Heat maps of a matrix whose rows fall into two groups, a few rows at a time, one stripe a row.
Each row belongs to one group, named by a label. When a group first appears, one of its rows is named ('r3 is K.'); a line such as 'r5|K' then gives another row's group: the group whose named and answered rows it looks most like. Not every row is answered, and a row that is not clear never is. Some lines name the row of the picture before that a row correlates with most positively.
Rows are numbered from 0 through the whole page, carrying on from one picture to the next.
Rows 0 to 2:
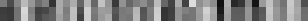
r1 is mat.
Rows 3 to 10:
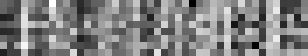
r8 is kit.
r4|kit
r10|mat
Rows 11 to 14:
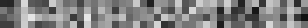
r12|mat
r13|kit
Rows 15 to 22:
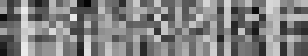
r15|mat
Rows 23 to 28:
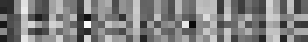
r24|mat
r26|kit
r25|mat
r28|kit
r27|mat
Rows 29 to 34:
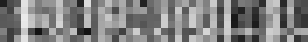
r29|kit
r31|kit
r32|kit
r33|mat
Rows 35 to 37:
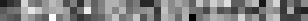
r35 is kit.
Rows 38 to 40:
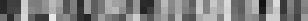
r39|kit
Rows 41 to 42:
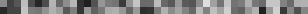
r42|kit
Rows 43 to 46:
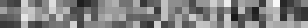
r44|kit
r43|kit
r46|mat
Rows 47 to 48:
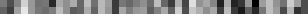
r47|mat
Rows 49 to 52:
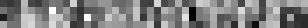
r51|kit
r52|kit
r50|kit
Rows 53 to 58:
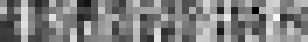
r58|mat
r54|mat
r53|mat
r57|mat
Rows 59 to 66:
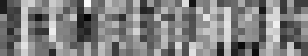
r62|kit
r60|kit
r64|kit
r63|mat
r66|mat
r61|mat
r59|kit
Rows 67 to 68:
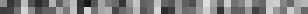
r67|mat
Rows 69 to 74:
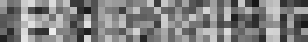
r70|mat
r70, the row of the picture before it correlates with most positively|67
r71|kit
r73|mat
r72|kit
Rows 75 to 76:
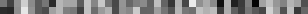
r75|mat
